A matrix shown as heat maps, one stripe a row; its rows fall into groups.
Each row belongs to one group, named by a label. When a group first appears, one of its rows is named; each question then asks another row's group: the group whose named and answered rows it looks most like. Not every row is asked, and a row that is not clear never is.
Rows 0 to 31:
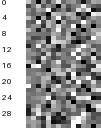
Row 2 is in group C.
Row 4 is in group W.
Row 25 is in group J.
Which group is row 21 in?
W
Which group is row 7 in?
W
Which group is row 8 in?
J
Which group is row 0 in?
W
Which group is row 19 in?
C
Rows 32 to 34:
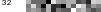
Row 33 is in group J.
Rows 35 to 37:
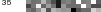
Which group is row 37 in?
J
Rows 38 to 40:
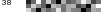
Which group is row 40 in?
W
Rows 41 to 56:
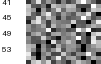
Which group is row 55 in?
W
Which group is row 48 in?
C
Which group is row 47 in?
J
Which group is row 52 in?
W
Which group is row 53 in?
W
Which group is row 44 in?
C
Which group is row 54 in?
C
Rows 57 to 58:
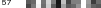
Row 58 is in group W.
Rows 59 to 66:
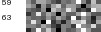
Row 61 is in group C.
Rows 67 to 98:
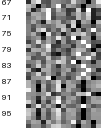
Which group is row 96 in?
W
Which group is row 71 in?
C
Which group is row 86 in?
C
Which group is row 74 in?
J
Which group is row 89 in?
W
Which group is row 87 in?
W
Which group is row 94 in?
W
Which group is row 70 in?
C
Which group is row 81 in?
C
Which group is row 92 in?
W
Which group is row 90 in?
C
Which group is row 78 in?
C
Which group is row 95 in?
W
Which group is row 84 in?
C
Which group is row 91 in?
W
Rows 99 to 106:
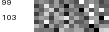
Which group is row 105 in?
W
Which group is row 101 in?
J
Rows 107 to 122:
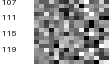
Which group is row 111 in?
C
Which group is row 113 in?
W
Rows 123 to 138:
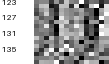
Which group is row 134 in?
W
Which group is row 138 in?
C
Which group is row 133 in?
J
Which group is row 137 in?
J
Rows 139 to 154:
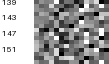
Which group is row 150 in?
W
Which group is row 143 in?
J
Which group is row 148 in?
C
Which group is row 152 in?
C
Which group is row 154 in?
J
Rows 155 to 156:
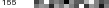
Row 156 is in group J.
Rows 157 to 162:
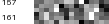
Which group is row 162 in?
J
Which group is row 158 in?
C
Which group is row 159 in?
C
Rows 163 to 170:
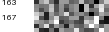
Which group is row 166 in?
W
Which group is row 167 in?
C
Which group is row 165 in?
J
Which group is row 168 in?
C
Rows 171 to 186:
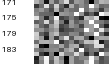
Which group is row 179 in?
C
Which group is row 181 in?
C
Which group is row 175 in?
C
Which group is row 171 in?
W
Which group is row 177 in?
C
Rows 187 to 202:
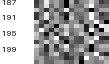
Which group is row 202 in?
J
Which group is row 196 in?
C
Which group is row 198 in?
W
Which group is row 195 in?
W
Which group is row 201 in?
J
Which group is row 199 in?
W
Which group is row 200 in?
C
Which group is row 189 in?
W
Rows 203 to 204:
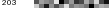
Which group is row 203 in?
C
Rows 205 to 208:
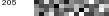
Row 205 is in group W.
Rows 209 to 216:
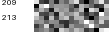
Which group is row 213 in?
W
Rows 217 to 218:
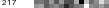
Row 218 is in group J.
